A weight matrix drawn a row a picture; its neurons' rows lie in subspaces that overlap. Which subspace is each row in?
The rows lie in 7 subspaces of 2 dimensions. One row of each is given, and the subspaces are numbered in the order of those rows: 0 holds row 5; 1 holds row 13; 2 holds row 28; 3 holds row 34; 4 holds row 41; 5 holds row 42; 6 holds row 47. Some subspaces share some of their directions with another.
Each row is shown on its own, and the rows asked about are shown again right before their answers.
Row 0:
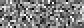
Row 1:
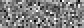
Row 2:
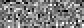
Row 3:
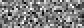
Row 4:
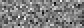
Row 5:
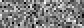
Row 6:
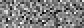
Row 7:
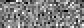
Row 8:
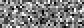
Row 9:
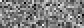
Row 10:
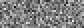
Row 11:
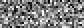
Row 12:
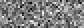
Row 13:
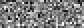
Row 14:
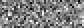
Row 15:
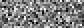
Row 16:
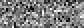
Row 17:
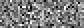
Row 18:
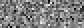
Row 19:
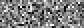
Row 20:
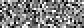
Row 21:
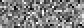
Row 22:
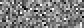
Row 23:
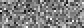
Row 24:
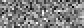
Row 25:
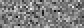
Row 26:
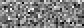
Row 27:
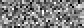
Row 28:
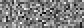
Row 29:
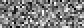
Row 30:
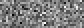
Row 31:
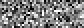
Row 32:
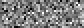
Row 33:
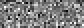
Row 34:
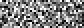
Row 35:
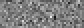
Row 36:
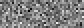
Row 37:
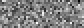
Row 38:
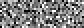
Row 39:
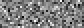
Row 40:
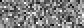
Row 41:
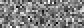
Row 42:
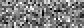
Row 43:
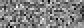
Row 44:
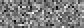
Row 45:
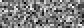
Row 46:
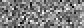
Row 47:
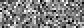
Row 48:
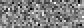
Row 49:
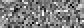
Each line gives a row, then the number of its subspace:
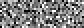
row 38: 6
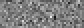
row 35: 5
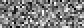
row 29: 4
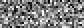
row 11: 4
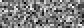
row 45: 0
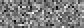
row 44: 3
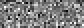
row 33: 1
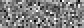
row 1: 5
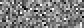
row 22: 2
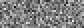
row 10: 6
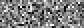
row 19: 3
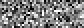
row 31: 5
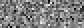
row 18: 4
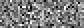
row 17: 3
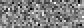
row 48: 2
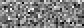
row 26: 1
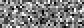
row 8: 4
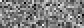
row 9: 0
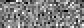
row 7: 1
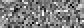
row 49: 1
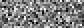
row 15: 3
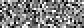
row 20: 6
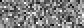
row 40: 0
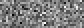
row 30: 2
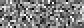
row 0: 4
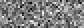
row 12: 0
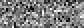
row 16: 5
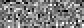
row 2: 1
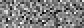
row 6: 2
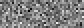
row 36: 2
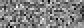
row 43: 4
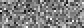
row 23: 6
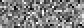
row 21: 0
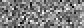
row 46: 2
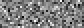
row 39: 5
